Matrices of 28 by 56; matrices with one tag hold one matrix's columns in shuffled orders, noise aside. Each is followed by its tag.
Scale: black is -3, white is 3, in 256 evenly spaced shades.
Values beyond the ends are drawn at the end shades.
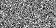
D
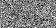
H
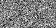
H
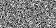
D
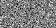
D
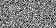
H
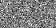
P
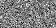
D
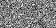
D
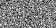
H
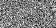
H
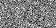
H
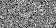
P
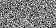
D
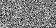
H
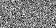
H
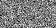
H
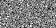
D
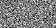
H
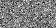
P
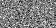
H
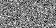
H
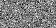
P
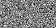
D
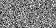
D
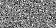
P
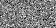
H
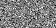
H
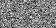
P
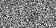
H
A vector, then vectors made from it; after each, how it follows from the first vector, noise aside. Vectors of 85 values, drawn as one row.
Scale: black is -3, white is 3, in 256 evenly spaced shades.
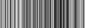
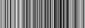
copied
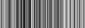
reversed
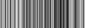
copied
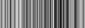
copied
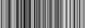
reversed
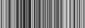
reversed
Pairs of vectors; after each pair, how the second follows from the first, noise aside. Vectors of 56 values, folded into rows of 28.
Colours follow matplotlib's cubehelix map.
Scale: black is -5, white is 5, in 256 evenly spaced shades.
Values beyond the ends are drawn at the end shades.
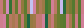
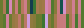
negated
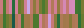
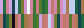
scaled up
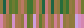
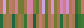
negated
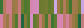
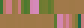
partly zeroed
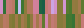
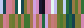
scaled up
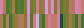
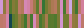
wrapped around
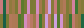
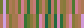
negated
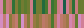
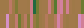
partly zeroed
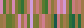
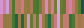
wrapped around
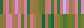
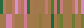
partly zeroed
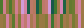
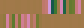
partly zeroed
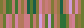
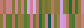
negated
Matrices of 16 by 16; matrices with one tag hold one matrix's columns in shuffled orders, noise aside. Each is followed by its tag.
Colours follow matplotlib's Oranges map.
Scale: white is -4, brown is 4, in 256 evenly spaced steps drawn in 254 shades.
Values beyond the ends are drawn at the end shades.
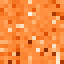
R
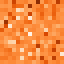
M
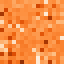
R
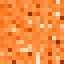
R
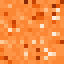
M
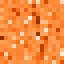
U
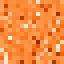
R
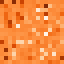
M
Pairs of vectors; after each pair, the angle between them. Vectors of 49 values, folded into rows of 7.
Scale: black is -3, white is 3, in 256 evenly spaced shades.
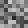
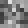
partly aligned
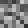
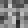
orthogonal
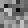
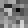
nearly parallel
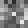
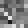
orthogonal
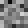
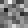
nearly opposite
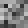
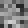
orthogonal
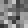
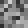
partly aligned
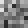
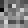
nearly opposite
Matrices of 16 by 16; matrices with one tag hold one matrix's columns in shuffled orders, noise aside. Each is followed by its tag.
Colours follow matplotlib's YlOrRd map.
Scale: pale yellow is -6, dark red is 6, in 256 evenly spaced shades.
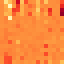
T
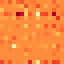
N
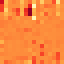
T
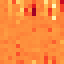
T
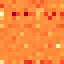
N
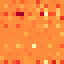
N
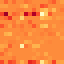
N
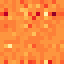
N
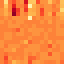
T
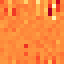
T
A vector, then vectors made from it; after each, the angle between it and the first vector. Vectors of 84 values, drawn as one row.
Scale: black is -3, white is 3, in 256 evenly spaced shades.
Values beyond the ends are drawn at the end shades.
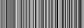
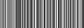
nearly opposite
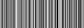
nearly parallel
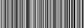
orthogonal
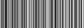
partly aligned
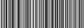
partly aligned
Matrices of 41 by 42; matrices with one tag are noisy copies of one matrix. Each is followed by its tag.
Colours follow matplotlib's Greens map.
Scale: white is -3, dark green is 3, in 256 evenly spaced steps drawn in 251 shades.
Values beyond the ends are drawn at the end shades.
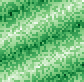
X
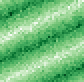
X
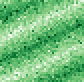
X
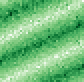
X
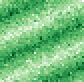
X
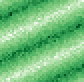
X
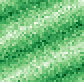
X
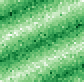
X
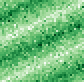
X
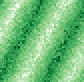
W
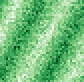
W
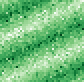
X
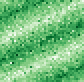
X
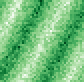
W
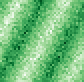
W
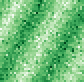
W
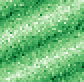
X
